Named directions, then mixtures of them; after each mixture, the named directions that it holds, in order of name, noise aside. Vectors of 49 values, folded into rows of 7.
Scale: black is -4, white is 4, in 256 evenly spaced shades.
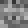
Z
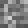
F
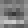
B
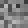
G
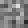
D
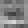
B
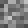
F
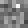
D, Z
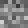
G, Z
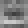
B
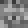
Z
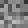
G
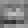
B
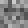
Z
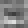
B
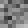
D, F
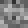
Z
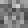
D, Z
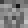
D, Z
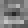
B, D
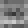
B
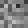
G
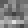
B, G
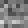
B, G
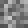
F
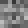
B, Z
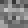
Z
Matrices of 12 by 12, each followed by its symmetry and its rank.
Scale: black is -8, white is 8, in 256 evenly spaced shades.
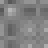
symmetric, rank two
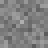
symmetric, full rank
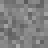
neither, full rank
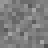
symmetric, full rank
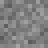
neither, full rank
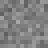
neither, full rank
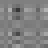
neither, rank one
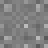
symmetric, rank two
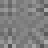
antisymmetric, rank two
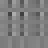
neither, rank one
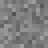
neither, full rank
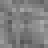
antisymmetric, rank two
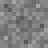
symmetric, full rank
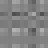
neither, rank one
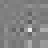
symmetric, rank two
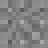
symmetric, rank two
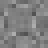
antisymmetric, rank two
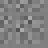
antisymmetric, rank two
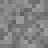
symmetric, full rank
